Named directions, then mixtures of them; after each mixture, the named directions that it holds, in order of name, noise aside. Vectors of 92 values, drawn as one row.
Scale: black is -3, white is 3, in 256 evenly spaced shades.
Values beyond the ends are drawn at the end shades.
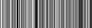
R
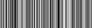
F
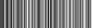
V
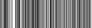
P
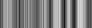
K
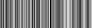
F, P, V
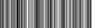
K, R, V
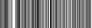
P, V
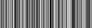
F, K, P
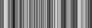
K, P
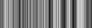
K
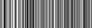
P, R, V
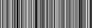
R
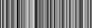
R, V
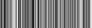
F, P, R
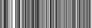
P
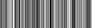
F, K, P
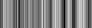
K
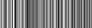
F, P, V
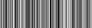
F, P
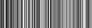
F, V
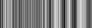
K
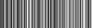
V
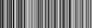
F, P, V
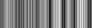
K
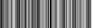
K, P, V
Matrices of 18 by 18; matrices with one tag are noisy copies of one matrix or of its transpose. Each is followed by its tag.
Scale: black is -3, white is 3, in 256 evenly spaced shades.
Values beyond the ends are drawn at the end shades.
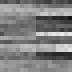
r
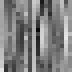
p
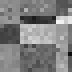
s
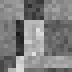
s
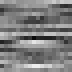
p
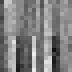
r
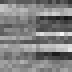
r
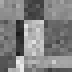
s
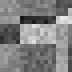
s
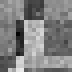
s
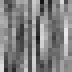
p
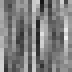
p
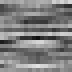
p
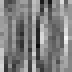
p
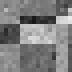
s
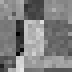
s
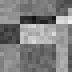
s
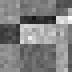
s
